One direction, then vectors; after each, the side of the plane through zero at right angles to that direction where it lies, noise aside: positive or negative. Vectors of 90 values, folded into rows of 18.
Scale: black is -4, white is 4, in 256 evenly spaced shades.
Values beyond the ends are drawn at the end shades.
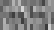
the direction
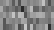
negative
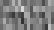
positive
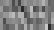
negative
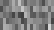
positive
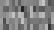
negative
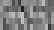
negative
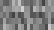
positive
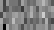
negative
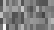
positive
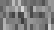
positive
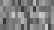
negative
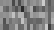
negative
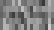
positive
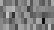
positive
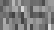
positive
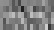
negative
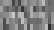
negative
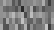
negative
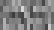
positive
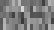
positive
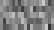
negative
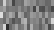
negative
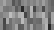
negative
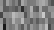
negative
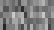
negative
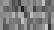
negative
